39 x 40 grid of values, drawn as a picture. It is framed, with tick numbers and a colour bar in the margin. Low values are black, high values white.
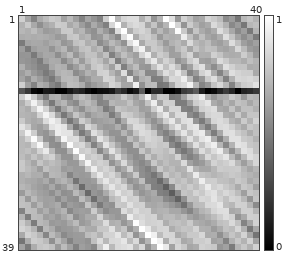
Row 13 differs from the rows beside it. The values are skewed, with a long tail toward low values. Overall the values sit about 70% of the way up the scale. The ninth with the lowest average is the top left.
